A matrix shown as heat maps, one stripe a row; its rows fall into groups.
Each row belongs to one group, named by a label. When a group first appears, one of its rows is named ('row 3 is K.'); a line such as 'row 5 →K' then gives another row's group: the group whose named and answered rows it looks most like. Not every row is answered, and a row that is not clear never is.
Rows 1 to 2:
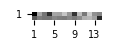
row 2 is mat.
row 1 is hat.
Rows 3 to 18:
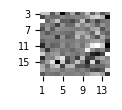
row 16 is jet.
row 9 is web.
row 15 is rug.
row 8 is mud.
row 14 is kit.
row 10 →mat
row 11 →mat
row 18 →mat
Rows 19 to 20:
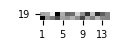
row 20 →hat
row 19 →rug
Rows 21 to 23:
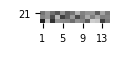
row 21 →web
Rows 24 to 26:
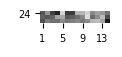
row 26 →mat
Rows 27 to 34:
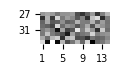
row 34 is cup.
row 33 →jet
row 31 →web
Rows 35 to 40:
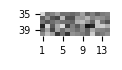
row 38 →kit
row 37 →mud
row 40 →rug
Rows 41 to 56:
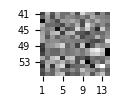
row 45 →web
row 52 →jet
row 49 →kit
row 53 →kit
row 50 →mat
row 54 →kit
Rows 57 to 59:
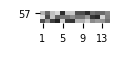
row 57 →jet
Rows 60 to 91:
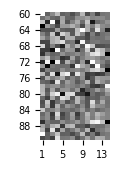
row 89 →cup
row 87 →mat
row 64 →mud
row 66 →jet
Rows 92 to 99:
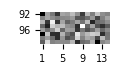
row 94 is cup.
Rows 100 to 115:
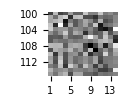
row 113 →rug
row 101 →jet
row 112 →cup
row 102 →rug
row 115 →jet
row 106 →mud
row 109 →kit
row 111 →cup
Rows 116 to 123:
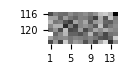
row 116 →mat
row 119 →rug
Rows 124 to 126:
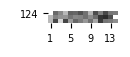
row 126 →cup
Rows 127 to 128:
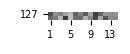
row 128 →rug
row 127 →kit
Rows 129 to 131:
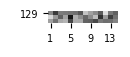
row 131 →jet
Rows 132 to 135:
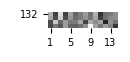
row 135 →mud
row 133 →cup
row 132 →cup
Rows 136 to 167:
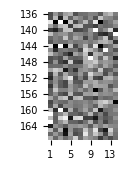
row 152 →kit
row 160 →cup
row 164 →hat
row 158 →mat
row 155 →kit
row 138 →cup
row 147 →mud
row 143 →mat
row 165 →web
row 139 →jet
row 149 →mud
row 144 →cup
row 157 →jet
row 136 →kit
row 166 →web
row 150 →rug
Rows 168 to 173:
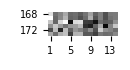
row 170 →jet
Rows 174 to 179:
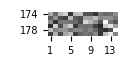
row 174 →jet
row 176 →mud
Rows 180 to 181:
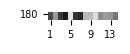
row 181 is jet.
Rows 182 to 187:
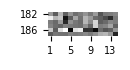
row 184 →web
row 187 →mat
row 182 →cup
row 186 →jet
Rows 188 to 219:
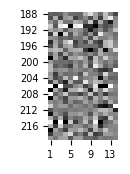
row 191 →jet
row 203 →mud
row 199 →hat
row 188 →mud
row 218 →kit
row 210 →web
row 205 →web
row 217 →hat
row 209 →hat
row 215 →cup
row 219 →jet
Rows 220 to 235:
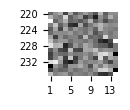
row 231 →rug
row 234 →mat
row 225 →kit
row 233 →hat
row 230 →mat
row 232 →rug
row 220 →rug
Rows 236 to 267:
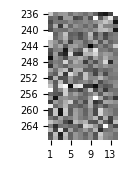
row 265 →cup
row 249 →hat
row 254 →jet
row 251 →rug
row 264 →mud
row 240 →mat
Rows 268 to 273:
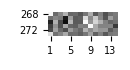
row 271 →mud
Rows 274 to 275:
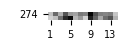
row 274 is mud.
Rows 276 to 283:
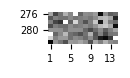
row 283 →hat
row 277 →mat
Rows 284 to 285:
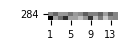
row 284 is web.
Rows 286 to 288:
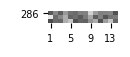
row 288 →kit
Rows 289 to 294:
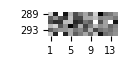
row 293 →kit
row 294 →cup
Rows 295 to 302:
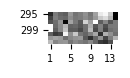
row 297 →web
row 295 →mat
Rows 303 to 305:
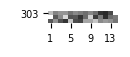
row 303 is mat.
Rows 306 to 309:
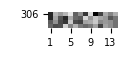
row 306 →kit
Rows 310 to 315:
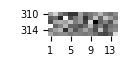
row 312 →kit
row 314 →rug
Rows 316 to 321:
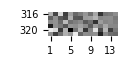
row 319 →hat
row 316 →cup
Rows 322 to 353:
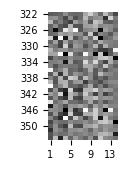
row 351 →hat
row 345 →hat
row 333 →mat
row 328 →cup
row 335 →mud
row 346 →web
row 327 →kit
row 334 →web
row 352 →mat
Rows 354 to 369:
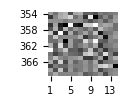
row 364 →mud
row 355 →kit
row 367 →mat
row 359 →cup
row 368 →cup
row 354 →jet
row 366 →cup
